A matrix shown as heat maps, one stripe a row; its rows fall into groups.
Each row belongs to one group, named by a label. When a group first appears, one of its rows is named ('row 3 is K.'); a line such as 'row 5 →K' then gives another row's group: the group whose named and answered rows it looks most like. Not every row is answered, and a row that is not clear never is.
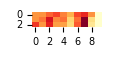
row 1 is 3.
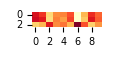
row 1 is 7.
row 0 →7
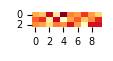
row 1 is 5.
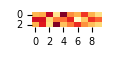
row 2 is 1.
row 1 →7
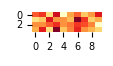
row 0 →5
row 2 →3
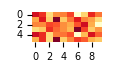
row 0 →7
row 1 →1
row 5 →1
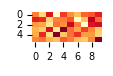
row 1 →7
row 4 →1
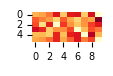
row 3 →7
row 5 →3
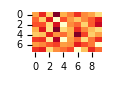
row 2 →5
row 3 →1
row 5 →5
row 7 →7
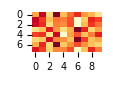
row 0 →1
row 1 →7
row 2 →7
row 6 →1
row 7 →7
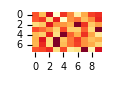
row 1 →5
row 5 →1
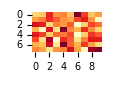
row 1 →3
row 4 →7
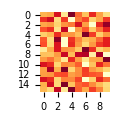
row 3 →5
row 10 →7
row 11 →1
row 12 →3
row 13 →7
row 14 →1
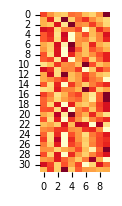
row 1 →1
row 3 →7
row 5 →5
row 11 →7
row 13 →3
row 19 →5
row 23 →3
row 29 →3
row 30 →7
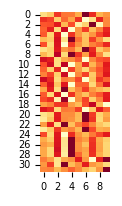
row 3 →5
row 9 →7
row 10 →5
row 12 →5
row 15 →1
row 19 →7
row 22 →1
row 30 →1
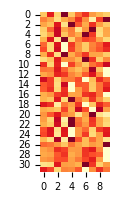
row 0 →1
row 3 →3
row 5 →1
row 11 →3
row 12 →3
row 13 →7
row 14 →5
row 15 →5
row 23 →5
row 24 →5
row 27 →3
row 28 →3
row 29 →3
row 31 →7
